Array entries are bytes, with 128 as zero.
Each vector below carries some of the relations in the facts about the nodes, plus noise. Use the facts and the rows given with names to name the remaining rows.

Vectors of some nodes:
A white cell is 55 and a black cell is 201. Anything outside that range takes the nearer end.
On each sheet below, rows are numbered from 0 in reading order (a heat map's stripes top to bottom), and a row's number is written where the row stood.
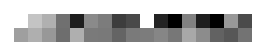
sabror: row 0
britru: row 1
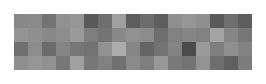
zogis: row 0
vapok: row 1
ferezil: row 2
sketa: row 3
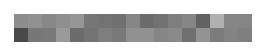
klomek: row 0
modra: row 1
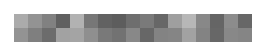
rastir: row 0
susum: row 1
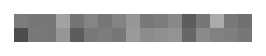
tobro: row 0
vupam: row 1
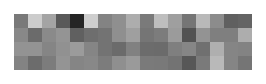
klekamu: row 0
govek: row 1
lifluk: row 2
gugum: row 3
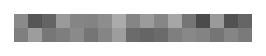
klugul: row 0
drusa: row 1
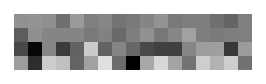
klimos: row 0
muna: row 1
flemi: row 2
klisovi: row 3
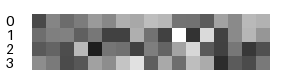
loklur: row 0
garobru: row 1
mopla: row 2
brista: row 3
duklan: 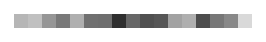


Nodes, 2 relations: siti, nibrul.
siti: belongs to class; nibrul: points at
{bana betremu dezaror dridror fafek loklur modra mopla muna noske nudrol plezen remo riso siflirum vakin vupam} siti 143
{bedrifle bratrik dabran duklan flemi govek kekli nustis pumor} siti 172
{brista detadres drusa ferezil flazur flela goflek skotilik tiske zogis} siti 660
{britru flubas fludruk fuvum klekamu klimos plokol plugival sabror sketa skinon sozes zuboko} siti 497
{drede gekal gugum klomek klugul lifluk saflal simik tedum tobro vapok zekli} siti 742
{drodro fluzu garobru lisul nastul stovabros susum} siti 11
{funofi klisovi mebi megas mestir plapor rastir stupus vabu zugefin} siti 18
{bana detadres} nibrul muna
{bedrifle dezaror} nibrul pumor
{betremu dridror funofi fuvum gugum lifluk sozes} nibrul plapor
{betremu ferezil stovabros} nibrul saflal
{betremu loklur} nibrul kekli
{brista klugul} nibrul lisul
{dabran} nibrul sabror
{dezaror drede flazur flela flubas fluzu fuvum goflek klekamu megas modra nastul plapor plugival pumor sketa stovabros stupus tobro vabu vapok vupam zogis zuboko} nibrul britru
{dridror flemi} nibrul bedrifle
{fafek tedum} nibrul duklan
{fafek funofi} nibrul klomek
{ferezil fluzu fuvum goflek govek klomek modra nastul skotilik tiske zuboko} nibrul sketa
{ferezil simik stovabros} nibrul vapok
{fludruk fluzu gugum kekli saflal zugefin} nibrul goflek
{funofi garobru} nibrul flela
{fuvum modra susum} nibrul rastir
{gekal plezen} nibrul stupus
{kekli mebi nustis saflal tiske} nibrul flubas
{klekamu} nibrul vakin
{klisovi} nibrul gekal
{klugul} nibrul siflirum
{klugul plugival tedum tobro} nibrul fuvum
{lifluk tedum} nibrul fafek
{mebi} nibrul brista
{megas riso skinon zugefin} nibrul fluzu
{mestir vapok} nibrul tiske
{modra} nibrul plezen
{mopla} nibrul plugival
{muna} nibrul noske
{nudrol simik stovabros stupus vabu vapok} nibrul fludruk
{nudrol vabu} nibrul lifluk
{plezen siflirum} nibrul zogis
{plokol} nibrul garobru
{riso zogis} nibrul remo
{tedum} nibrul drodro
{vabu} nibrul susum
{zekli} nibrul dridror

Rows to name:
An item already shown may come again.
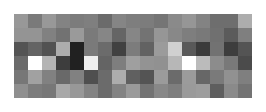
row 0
bratrik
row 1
fuvum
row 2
mopla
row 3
vakin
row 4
flela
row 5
fluzu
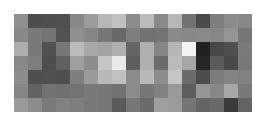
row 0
mebi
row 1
plapor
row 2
lisul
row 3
brista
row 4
mebi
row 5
vabu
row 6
plugival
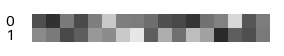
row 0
zekli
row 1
brista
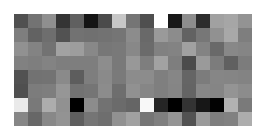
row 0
plokol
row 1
funofi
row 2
susum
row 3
zuboko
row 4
bana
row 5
nudrol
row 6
dabran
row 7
govek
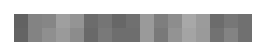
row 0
plezen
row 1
plezen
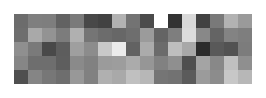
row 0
garobru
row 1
noske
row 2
brista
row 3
mestir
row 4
loklur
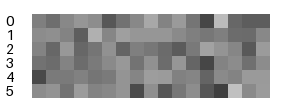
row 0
skinon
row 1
flubas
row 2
pumor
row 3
sozes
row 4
betremu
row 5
tedum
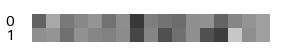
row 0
fafek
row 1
tedum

